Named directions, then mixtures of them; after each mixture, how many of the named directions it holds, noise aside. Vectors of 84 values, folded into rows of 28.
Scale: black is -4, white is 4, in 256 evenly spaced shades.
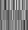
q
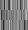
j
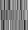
one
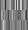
two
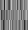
one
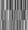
one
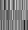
two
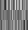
one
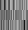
two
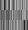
two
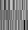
two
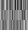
one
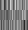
two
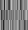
one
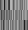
two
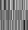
two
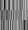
two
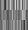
one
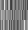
two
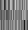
two
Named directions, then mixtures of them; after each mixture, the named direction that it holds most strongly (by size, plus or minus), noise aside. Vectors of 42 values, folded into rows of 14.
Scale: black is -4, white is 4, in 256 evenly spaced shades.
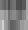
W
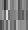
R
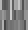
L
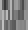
L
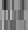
L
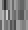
R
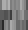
W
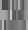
L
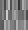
R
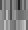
L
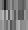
R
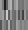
R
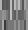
L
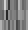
R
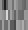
R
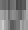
W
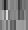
R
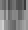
W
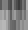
W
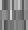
L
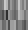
R
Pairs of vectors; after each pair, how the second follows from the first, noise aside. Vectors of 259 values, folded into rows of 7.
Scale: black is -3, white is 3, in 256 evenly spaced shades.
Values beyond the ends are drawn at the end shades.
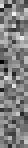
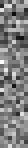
negated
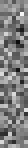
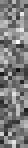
sign-scrambled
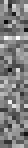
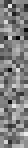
sign-scrambled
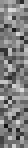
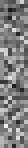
negated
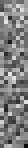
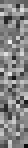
sign-scrambled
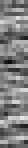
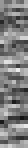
negated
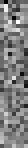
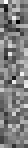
negated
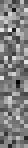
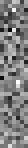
negated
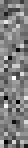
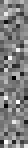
negated
